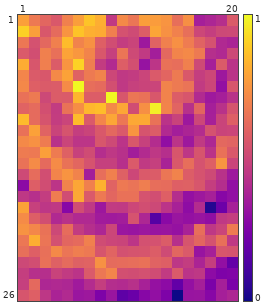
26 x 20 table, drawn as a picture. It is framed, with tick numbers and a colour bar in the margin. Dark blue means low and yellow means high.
The top left is the ninth with the highest average. Rings spread out from the top middle. The field climbs toward the top left. The ninth with the lowest average is the bottom right.
